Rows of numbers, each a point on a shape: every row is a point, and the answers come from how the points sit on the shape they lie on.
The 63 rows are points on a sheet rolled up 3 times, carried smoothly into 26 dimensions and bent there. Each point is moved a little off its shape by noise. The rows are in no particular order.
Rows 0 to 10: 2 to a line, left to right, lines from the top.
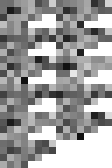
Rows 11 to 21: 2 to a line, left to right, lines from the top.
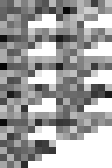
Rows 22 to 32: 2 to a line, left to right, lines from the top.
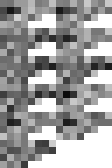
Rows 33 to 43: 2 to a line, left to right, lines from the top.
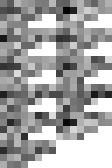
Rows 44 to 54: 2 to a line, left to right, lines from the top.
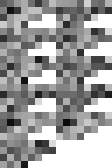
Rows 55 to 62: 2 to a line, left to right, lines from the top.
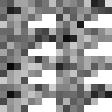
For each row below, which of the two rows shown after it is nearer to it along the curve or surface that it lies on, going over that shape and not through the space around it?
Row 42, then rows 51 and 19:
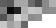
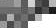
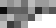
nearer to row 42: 51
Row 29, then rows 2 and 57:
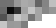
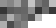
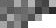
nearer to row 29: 57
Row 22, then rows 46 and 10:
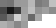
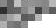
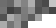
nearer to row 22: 46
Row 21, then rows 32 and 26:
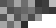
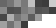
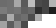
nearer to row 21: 26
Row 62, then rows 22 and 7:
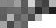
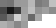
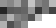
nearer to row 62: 7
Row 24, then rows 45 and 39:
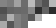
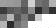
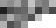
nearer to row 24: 39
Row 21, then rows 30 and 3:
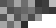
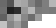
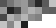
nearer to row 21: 3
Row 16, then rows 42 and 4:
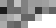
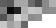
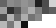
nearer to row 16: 42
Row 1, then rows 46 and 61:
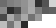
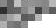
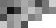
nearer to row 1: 61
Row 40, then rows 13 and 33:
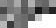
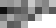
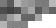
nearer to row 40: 13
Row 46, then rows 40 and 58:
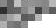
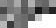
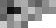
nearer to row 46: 58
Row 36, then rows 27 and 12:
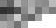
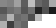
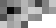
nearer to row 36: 12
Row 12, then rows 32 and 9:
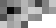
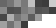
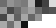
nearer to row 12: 9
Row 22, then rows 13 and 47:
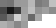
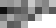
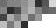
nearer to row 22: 47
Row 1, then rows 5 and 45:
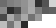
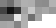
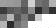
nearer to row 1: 5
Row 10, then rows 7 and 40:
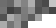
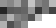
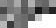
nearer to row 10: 7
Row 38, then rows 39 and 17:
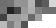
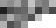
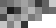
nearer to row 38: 17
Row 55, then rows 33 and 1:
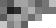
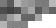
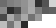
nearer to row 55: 33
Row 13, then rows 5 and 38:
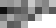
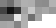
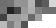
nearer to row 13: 5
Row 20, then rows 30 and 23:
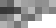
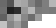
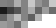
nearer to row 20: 23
